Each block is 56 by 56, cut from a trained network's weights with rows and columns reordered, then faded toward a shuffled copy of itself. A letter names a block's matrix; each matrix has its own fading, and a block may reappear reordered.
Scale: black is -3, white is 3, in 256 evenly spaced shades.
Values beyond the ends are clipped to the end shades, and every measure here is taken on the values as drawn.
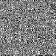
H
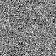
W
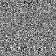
H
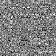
H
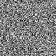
W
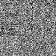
W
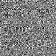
H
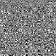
H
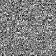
W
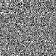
H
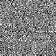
H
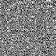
H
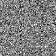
W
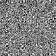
W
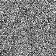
W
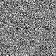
W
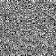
H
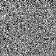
W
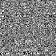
H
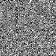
W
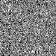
W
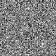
W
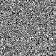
W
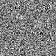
W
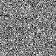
W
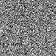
W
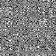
H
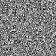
W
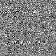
H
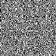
W
